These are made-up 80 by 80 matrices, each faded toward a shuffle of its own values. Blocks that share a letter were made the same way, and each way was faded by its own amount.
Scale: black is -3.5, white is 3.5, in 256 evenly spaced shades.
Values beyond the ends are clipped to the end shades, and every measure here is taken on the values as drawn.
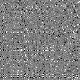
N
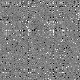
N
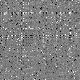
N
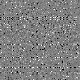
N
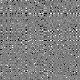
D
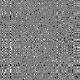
D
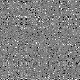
N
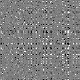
D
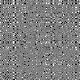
D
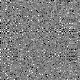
N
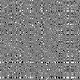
D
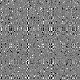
D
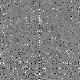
N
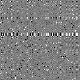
D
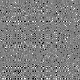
D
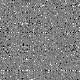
N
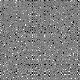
N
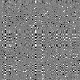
D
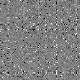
N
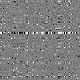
D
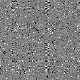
N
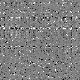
N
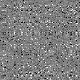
N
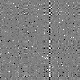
D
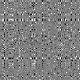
D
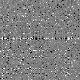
N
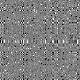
D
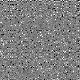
N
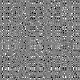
D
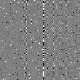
D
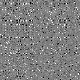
N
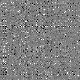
N
